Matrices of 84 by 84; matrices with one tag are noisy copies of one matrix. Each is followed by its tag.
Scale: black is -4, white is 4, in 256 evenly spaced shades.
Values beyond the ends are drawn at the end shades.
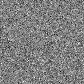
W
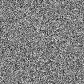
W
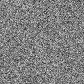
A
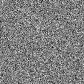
W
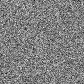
A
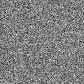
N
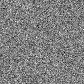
A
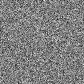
W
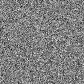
W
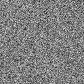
A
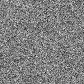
A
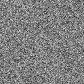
A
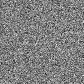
N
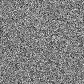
W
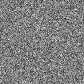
W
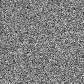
N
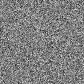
W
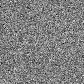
N
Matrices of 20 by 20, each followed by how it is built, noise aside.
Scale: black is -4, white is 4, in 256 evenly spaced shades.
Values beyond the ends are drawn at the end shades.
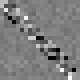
banded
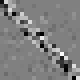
banded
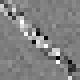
banded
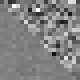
upper triangular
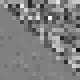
upper triangular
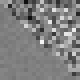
upper triangular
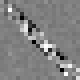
banded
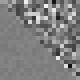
upper triangular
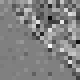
upper triangular
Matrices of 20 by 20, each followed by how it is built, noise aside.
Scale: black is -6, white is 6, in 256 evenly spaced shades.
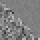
lower triangular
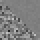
lower triangular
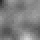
smooth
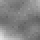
smooth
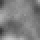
smooth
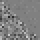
lower triangular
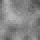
smooth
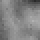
smooth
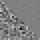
lower triangular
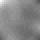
smooth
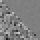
lower triangular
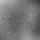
smooth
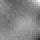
smooth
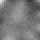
smooth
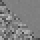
lower triangular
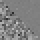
lower triangular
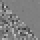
lower triangular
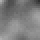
smooth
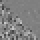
lower triangular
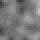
smooth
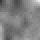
smooth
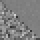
lower triangular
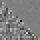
lower triangular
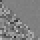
lower triangular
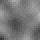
smooth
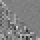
lower triangular
